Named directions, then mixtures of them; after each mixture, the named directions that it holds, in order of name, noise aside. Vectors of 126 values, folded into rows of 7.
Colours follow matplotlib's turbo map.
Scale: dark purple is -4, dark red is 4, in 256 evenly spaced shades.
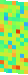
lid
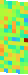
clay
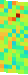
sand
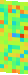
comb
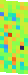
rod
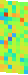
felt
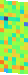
felt, lid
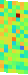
rod, sand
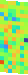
clay, lid, rod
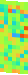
comb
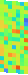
clay, lid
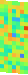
comb, rod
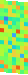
comb, felt, lid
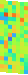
felt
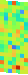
lid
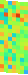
felt, sand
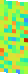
clay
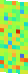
lid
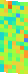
clay, sand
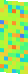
comb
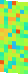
lid, sand
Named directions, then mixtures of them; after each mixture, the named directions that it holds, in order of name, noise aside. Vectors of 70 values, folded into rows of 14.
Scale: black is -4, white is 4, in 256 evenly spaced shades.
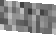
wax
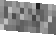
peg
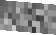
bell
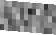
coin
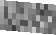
bell, coin, peg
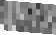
bell, peg, wax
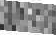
bell, wax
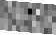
bell, coin, wax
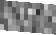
coin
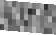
coin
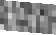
wax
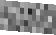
coin, peg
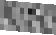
bell, coin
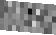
bell, coin, wax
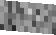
bell, wax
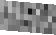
coin, peg, wax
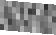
coin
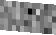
bell, coin, wax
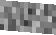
coin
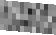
coin, peg, wax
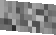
bell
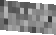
coin, peg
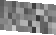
bell, peg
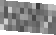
peg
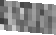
coin, wax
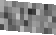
coin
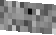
bell, coin, wax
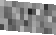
coin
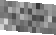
bell, peg
